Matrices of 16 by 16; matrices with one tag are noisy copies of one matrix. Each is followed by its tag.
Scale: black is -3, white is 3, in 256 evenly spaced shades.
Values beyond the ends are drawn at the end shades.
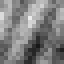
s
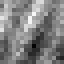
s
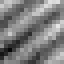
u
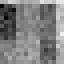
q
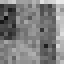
q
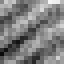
u
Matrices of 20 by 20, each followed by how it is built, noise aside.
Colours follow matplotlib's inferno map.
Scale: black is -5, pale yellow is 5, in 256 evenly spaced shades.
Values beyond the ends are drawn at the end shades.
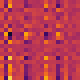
low rank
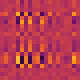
low rank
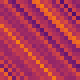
Toeplitz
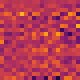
low rank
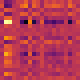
low rank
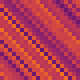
Toeplitz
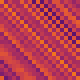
Toeplitz
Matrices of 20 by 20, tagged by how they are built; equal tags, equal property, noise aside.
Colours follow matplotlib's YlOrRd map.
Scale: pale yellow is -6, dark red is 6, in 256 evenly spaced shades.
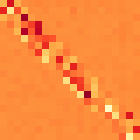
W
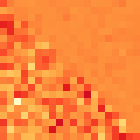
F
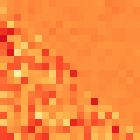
F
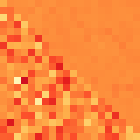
F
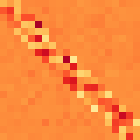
W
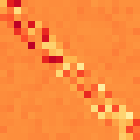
W
